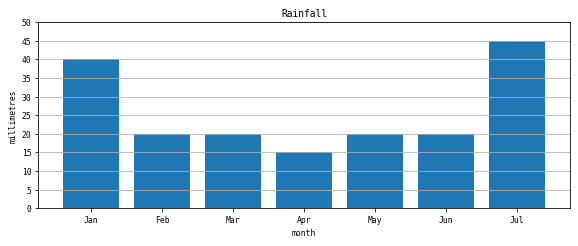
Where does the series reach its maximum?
Jul
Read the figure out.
Title: Rainfall
x-axis: month, ticks Jan Feb Mar Apr May Jun Jul
y-axis: millimetres, ticks 0 5 10 15 20 25 30 35 40 45 50
Values:
40 20 20 15 20 20 45
